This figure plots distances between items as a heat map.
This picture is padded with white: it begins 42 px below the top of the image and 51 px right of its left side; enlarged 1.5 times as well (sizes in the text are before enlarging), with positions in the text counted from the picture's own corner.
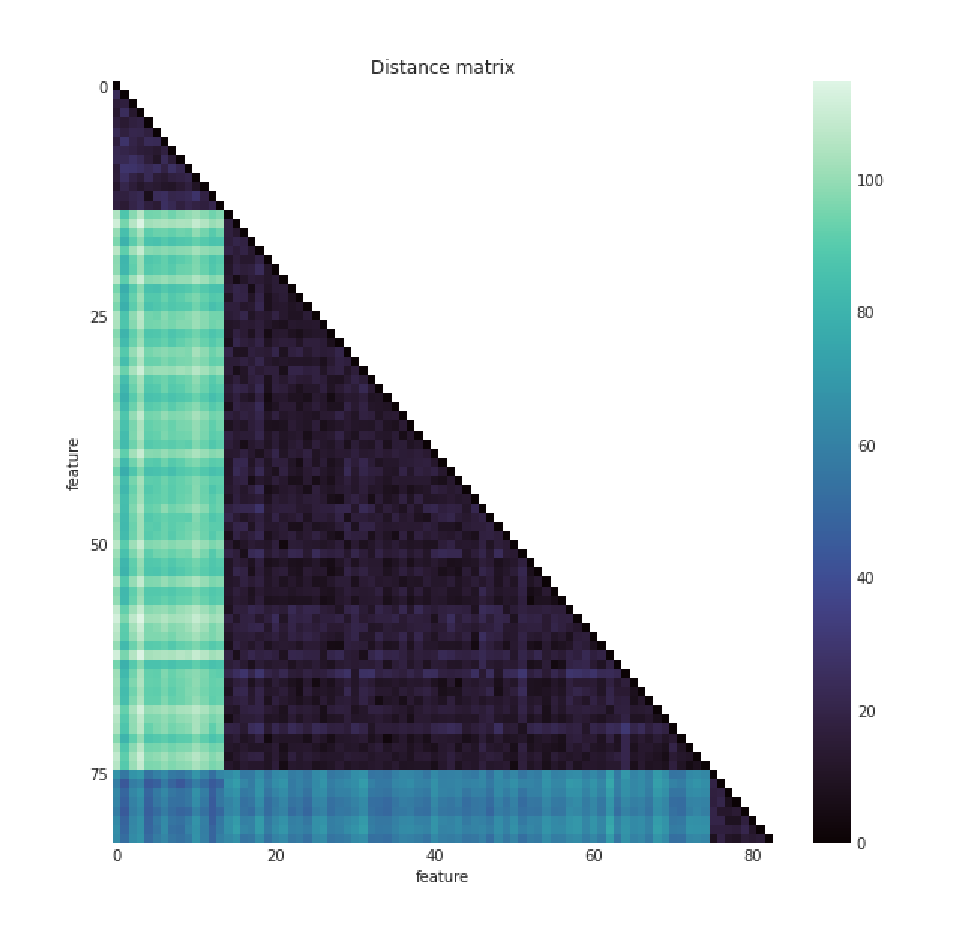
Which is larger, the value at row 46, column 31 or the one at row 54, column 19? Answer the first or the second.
the first
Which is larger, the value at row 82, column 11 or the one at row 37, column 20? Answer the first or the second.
the first
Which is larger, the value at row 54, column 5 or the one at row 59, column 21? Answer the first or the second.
the first
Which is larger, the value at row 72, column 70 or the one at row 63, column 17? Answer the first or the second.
the first
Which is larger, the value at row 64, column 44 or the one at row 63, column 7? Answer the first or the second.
the second
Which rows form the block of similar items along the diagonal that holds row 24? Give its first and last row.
14 to 74
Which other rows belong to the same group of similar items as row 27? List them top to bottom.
14, 15, 16, 17, 18, 19, 20, 21, 22, 23, 24, 25, 26, 28, 29, 30, 31, 32, 33, 34, 35, 36, 37, 38, 39, 40, 41, 42, 43, 44, 45, 46, 47, 48, 49, 50, 51, 52, 53, 54, 55, 56, 57, 58, 59, 60, 61, 62, 63, 64, 65, 66, 67, 68, 69, 70, 71, 72, 73, 74
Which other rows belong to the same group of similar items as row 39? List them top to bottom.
14, 15, 16, 17, 18, 19, 20, 21, 22, 23, 24, 25, 26, 27, 28, 29, 30, 31, 32, 33, 34, 35, 36, 37, 38, 40, 41, 42, 43, 44, 45, 46, 47, 48, 49, 50, 51, 52, 53, 54, 55, 56, 57, 58, 59, 60, 61, 62, 63, 64, 65, 66, 67, 68, 69, 70, 71, 72, 73, 74
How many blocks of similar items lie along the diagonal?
3
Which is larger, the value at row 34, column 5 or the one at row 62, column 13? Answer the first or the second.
the second
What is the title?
Distance matrix
